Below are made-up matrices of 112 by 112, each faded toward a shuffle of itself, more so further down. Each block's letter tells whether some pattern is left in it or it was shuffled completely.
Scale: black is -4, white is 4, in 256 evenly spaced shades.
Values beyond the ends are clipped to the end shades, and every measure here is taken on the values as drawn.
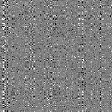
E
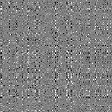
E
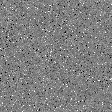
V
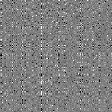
E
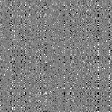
E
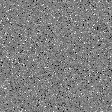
V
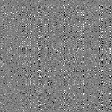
E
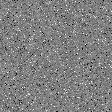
V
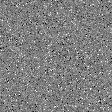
V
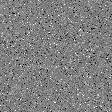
V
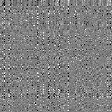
E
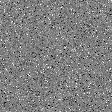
V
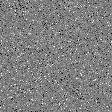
V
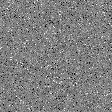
V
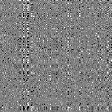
E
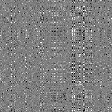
E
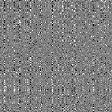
E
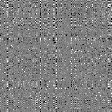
E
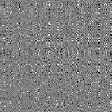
E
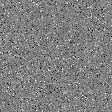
V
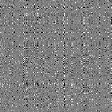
E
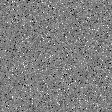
V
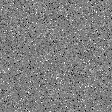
V
